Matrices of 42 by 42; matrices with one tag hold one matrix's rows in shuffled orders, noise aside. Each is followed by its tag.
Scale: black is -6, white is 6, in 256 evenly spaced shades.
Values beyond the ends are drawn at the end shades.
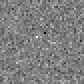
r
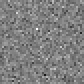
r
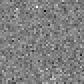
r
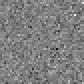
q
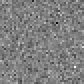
q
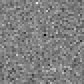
r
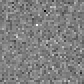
r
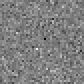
r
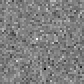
r
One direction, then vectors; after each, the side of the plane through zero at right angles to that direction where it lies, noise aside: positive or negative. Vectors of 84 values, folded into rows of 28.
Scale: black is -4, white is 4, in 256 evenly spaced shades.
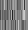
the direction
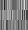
negative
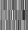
negative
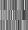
negative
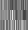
negative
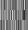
negative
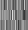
negative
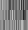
negative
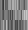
positive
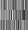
negative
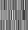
negative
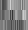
positive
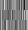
positive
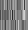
positive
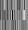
positive
